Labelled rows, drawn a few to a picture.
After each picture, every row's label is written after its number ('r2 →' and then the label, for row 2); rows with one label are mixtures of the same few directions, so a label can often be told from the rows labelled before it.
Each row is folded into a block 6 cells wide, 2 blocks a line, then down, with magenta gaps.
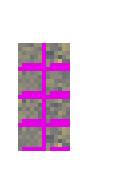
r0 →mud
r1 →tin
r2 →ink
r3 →tin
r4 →ink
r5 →mud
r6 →ink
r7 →tin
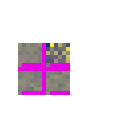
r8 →ink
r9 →ink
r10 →tin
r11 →mud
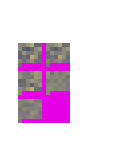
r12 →mud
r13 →mud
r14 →tin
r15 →ink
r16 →mud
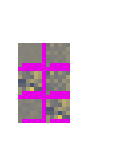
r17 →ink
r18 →ink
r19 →tin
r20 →ink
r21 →mud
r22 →tin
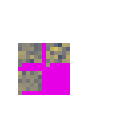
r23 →tin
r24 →mud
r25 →ink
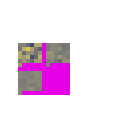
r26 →mud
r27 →tin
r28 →tin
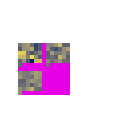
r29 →tin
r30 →mud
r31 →tin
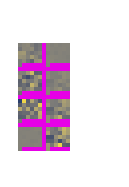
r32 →tin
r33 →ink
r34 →mud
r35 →tin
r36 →ink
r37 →tin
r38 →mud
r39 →tin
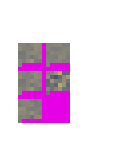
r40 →tin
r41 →mud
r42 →tin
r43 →mud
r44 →tin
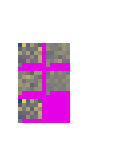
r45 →ink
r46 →tin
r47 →mud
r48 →ink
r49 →ink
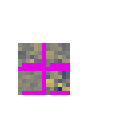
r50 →tin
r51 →tin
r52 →mud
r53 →tin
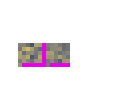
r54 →mud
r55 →tin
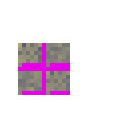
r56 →ink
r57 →mud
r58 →tin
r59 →ink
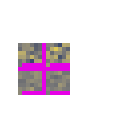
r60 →tin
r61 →mud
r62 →tin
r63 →mud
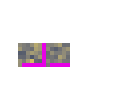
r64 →tin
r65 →mud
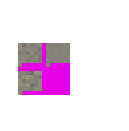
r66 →ink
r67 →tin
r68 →mud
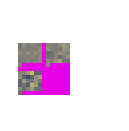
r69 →ink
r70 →tin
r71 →mud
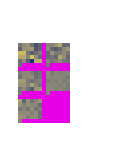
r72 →tin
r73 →mud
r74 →tin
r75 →ink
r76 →ink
